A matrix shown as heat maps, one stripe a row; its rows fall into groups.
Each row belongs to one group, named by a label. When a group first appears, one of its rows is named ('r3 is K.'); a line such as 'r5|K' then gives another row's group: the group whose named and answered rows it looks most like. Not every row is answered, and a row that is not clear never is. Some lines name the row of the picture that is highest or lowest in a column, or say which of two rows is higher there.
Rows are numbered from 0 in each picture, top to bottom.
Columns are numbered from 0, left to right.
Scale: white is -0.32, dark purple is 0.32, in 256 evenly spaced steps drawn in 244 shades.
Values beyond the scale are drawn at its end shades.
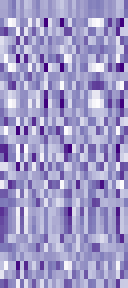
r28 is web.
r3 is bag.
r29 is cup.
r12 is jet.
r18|cup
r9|web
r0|web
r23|bag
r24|bag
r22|web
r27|web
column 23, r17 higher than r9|No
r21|bag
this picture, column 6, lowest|16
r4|cup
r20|web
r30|cup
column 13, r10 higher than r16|Yes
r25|bag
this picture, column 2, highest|20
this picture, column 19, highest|20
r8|web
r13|bag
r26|jet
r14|cup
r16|bag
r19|jet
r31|bag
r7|jet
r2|jet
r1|web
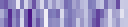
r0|bag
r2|web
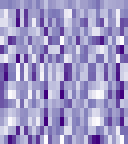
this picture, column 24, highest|15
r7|bag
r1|cup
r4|web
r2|cup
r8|bag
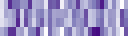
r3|web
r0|web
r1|cup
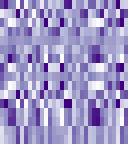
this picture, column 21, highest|1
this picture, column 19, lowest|7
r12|web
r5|web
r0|bag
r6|web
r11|bag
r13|web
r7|jet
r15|cup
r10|cup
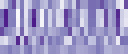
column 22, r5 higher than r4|Yes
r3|bag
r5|web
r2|bag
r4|cup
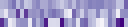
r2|jet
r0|web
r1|cup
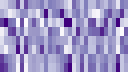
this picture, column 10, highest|5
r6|bag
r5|cup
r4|cup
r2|bag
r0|cup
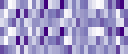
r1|cup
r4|cup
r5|bag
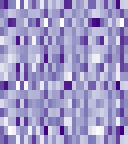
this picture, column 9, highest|2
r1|jet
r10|jet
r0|bag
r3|jet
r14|jet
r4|cup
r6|jet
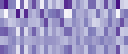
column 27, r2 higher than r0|Yes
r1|cup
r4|web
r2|jet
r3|bag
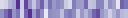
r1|web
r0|cup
